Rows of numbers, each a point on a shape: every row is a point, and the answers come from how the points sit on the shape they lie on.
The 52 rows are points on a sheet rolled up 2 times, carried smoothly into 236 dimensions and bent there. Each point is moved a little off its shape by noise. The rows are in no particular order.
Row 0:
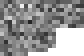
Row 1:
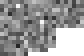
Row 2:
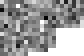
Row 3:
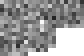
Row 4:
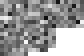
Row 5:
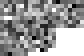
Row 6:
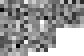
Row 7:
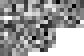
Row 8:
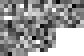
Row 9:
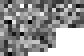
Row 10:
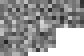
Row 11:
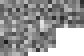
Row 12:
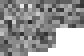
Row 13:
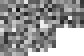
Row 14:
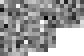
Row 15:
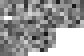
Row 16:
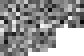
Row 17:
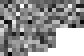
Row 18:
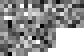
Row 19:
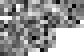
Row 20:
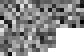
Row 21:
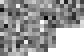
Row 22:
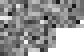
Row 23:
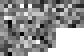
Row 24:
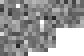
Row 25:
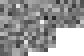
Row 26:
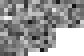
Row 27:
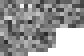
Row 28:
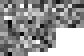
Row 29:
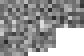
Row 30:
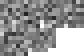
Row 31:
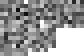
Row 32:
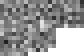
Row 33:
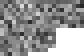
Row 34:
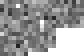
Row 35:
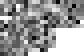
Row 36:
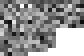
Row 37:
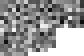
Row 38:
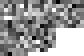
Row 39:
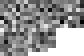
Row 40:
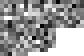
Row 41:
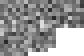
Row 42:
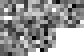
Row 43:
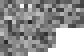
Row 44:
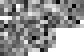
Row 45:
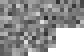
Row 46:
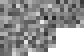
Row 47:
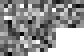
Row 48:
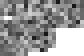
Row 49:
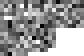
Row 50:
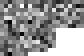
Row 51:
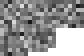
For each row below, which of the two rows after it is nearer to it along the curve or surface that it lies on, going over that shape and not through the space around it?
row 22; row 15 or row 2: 15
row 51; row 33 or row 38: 33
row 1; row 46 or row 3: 46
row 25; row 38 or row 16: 16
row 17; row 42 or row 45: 42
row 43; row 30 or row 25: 30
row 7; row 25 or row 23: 23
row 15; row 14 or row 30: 14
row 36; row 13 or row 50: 50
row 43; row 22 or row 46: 22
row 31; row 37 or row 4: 37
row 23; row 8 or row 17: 8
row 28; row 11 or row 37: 37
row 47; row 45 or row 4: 4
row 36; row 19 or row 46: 19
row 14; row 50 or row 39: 39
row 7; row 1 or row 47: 47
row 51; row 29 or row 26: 29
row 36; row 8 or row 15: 8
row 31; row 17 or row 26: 17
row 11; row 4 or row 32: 32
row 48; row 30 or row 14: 14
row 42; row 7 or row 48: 7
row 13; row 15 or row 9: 9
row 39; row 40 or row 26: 40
